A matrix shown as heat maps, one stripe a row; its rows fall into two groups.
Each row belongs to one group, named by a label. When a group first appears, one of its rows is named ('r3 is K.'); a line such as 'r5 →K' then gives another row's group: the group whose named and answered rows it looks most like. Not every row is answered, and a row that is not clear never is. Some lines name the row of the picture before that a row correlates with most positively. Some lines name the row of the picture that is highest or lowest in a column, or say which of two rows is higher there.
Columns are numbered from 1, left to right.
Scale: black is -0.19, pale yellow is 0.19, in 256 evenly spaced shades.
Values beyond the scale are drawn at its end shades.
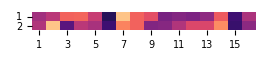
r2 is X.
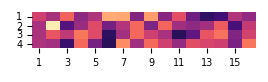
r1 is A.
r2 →X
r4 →X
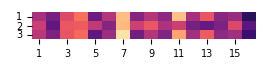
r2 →A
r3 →A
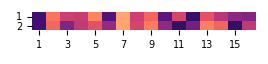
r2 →X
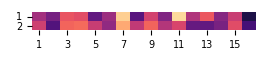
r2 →A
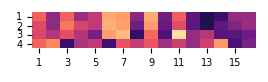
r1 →A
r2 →A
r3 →A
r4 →X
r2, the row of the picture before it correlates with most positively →2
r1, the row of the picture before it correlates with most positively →2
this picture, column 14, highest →4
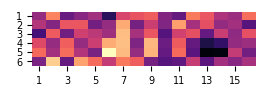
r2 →A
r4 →A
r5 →A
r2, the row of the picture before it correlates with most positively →3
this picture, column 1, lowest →3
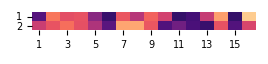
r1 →X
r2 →X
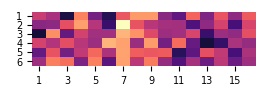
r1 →X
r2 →X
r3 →X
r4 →A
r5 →X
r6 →X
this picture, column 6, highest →4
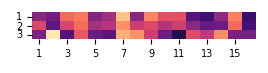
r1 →A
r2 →A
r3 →X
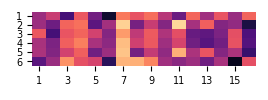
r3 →A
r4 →A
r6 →X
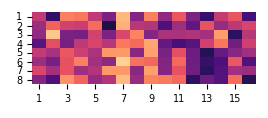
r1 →A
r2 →X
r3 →X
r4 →X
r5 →A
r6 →A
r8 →A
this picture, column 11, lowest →4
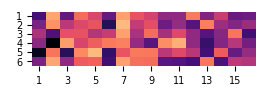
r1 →X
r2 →X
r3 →A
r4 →A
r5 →X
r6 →X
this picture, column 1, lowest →5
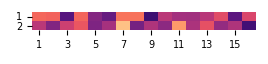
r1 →X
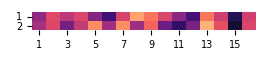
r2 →X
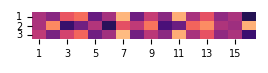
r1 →A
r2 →X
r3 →A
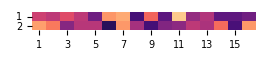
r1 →A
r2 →X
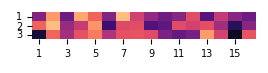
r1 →X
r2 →X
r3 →X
